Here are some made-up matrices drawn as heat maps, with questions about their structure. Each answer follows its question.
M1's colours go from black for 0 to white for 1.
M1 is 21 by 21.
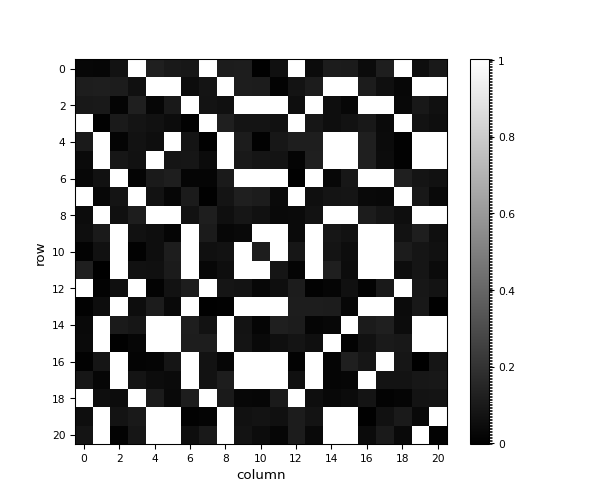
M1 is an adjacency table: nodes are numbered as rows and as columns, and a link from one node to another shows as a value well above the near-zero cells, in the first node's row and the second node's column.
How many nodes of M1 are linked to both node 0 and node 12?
3
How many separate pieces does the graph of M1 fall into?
3
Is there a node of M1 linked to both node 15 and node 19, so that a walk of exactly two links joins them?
yes
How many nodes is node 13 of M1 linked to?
7
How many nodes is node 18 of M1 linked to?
4
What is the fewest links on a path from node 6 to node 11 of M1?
1
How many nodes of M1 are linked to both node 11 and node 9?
6
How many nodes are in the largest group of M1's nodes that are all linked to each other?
8
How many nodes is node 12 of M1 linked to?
4
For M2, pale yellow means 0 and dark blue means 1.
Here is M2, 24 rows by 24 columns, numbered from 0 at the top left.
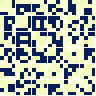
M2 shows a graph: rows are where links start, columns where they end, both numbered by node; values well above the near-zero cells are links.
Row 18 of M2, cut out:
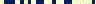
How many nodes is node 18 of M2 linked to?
11
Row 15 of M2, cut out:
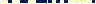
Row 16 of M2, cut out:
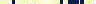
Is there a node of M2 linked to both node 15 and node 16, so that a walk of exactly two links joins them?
no
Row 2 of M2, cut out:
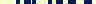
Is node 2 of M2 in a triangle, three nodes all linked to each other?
yes
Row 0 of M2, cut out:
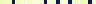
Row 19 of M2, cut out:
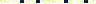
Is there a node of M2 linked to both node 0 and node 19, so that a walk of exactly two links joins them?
no
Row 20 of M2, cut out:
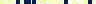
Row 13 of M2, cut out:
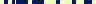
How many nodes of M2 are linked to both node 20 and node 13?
4
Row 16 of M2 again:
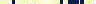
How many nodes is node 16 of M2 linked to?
6
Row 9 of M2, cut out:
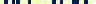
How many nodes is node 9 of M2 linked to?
9
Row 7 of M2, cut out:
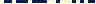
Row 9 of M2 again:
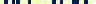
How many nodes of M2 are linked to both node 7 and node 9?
3
